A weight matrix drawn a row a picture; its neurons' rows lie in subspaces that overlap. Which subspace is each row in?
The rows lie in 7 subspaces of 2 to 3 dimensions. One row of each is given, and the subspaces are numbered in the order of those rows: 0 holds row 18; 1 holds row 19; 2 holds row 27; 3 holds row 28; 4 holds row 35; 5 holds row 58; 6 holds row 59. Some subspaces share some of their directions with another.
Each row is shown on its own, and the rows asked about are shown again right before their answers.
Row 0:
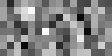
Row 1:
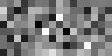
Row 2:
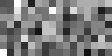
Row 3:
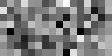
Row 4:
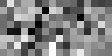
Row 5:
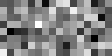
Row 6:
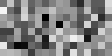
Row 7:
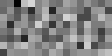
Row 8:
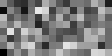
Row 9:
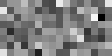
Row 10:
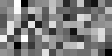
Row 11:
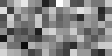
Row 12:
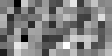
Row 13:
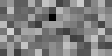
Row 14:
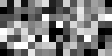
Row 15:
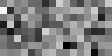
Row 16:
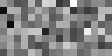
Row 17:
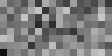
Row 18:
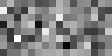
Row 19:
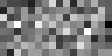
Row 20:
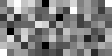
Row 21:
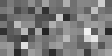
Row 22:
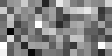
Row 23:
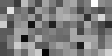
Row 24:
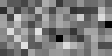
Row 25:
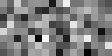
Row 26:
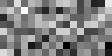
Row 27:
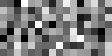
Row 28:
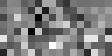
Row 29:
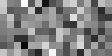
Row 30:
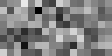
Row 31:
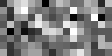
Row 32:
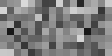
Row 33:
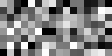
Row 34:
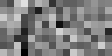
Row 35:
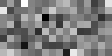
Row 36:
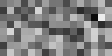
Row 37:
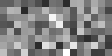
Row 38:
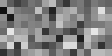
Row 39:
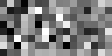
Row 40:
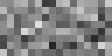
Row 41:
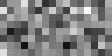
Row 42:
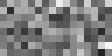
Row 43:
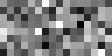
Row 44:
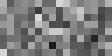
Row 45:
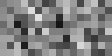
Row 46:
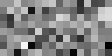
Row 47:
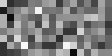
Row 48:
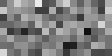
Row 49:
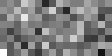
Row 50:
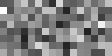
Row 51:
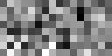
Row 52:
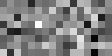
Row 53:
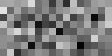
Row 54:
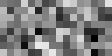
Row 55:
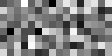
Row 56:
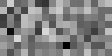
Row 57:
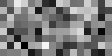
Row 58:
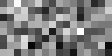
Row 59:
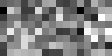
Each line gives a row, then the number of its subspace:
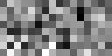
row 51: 3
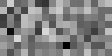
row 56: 0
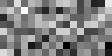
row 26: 5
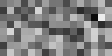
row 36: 6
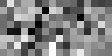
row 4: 3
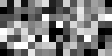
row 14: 4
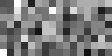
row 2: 2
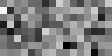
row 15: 0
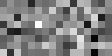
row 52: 1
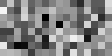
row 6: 4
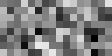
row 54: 6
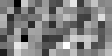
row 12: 2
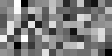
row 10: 2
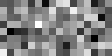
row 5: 1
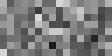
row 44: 3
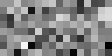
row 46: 5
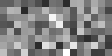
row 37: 4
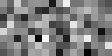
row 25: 4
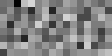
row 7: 2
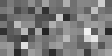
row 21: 3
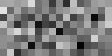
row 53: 1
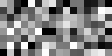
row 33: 2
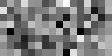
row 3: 4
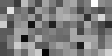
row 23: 2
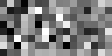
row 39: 0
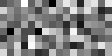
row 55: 2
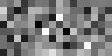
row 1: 0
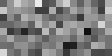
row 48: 5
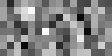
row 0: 3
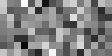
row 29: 6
